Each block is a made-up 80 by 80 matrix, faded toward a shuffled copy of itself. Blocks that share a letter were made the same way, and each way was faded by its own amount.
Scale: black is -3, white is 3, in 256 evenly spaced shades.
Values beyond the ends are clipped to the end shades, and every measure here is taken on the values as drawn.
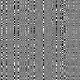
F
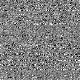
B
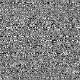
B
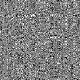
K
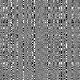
F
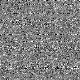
B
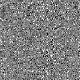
K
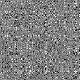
K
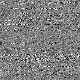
B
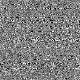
B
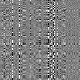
F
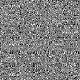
K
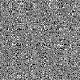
K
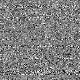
B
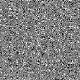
K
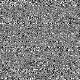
B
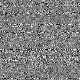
B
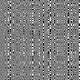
F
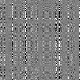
F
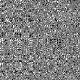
K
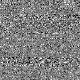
B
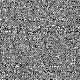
B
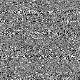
B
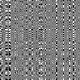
F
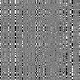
F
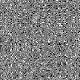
K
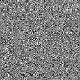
K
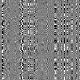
F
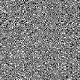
K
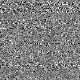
B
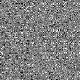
K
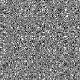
K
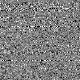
B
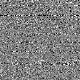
B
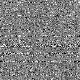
B
